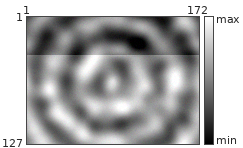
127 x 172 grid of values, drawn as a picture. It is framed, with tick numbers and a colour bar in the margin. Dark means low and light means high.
No lone cell stands out from its neighbours. Concentric rings centre on the centre. The values follow a bell shape. The bottom part is higher, past a seam about 30% of the way down.
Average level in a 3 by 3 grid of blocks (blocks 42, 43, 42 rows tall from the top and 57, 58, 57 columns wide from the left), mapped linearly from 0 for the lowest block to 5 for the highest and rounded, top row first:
0 1 0
4 5 5
5 5 4
